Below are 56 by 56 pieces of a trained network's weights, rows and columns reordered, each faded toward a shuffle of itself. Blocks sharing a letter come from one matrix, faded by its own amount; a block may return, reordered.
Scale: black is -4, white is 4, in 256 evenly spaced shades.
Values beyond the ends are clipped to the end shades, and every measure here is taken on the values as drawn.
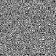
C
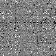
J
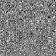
C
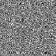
C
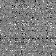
J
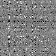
J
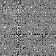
J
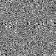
C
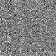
C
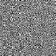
C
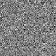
C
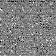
J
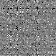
J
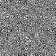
C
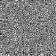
C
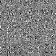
C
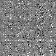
J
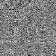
C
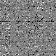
J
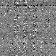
J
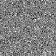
C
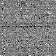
J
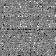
J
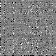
J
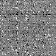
J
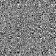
C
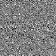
C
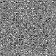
C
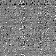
J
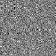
C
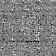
J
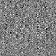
C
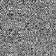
C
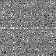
J
